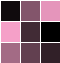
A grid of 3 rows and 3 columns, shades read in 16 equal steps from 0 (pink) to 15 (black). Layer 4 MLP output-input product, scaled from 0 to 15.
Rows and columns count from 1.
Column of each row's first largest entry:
1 3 3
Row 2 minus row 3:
-5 2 3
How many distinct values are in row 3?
3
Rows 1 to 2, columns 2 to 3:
7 1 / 11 15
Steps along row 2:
up up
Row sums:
22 26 26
